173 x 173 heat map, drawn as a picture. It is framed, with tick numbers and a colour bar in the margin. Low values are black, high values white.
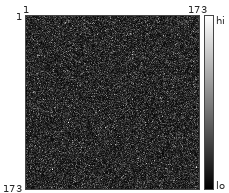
Average level on the scale: 20%. Mirror symmetry: none. Odd rows or columns: none. Grain: fine. Seam: none. Slope: none. Histogram: skewed, a long tail of high values.
